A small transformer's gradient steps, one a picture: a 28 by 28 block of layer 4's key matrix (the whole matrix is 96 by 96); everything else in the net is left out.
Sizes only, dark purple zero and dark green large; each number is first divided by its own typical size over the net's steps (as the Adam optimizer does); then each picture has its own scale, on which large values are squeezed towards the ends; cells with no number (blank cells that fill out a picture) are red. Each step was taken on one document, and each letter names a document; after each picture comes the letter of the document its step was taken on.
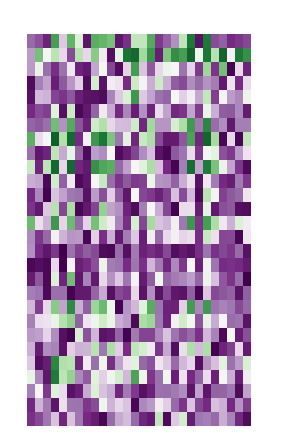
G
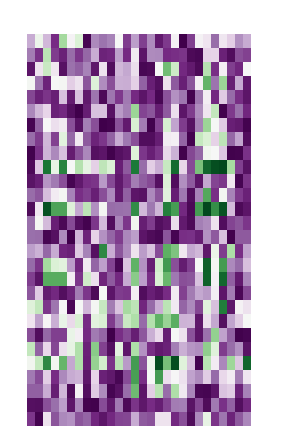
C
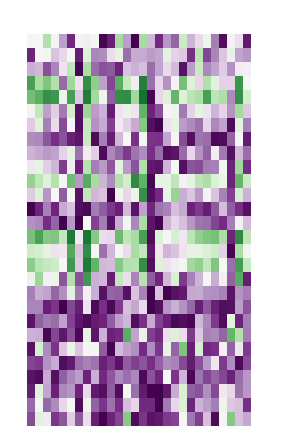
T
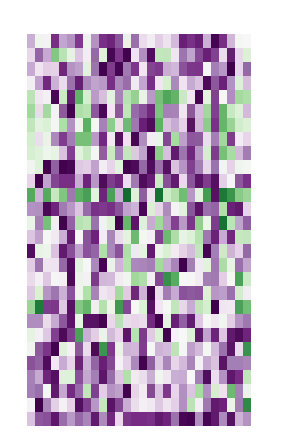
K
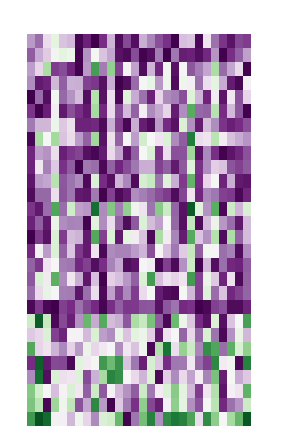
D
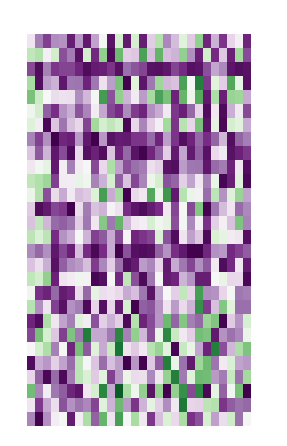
T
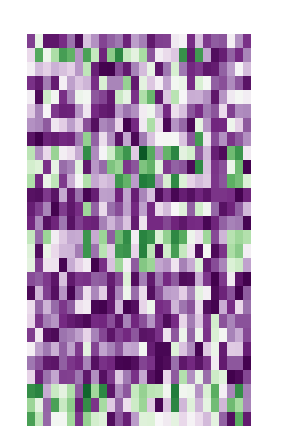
T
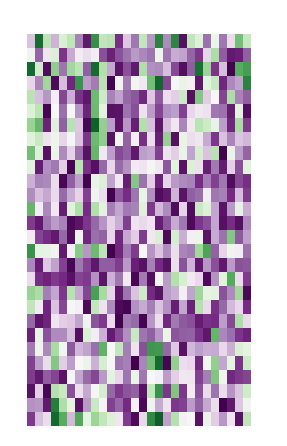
D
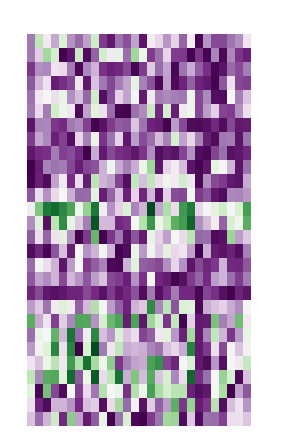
C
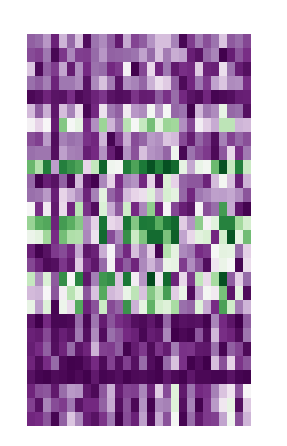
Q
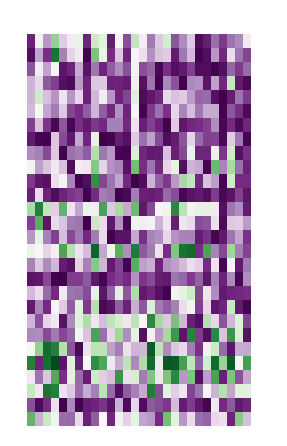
C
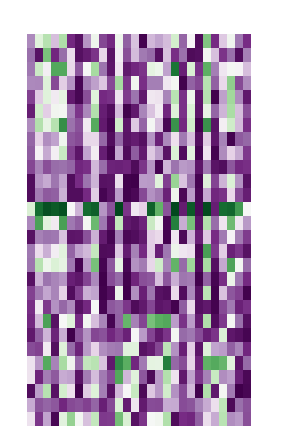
C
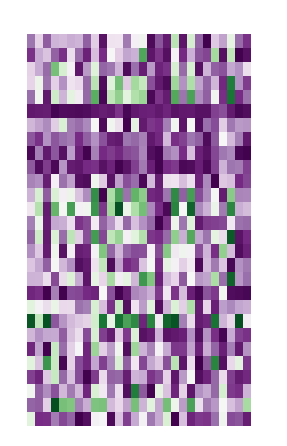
C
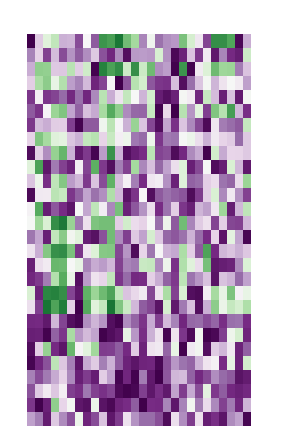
G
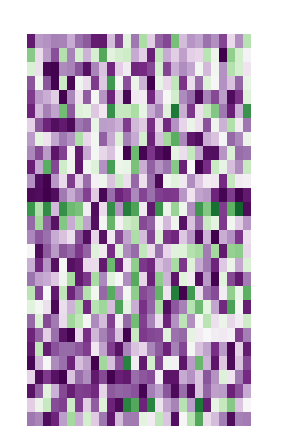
G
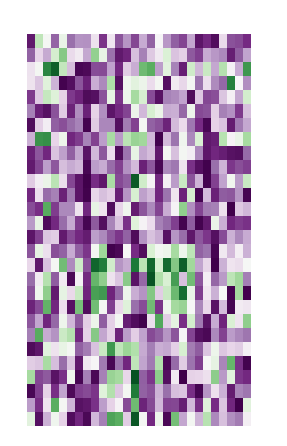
D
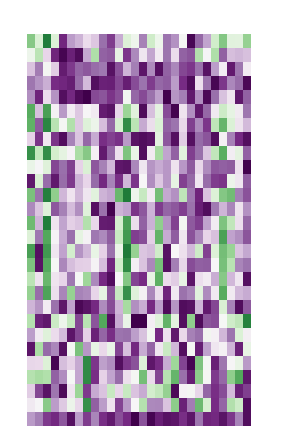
K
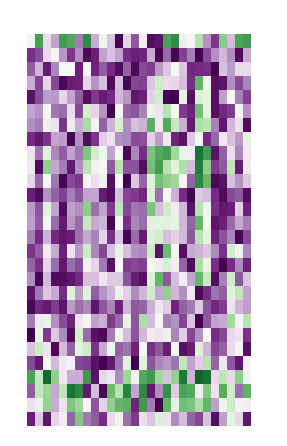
K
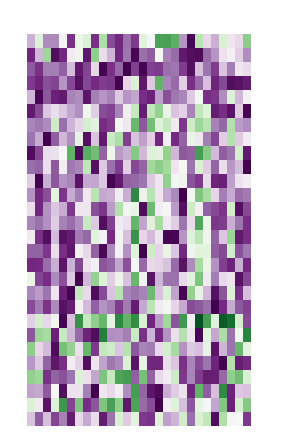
K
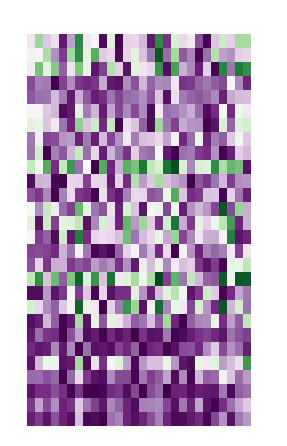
Q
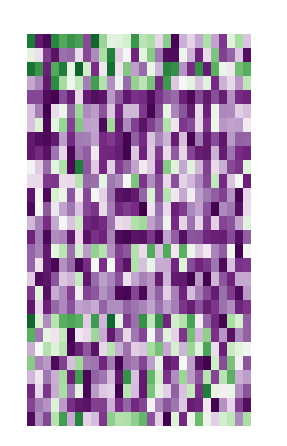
D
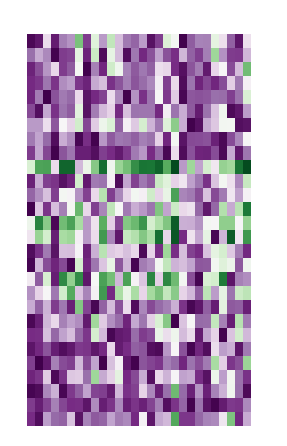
Q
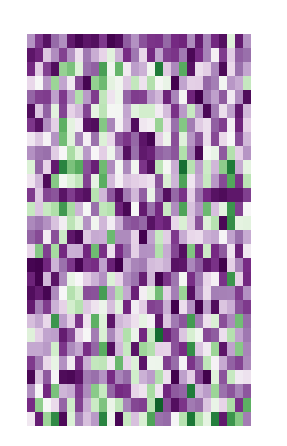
G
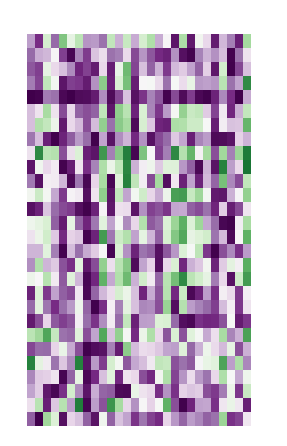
K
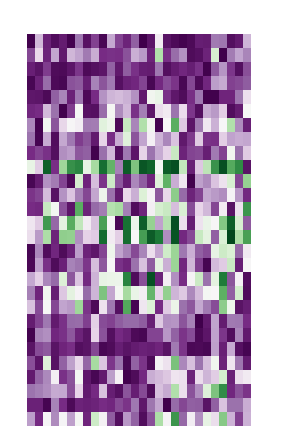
Q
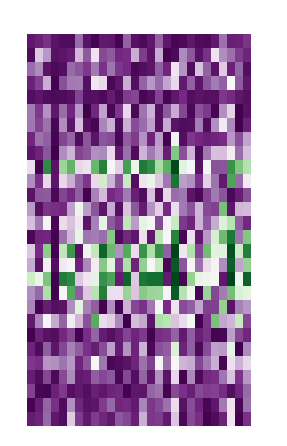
Q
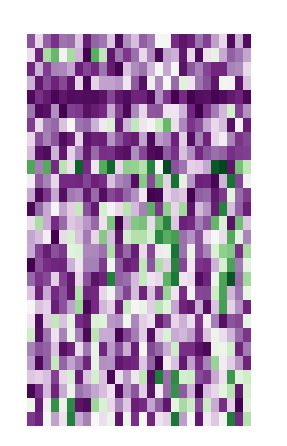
Q
